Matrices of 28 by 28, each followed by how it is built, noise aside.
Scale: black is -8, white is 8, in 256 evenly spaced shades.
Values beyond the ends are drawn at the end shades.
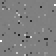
sparse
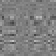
low rank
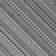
Toeplitz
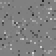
sparse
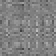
low rank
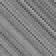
Toeplitz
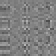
low rank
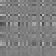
low rank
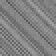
Toeplitz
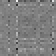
low rank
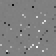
sparse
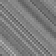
Toeplitz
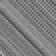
Toeplitz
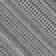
Toeplitz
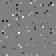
sparse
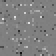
sparse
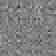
low rank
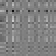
low rank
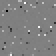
sparse
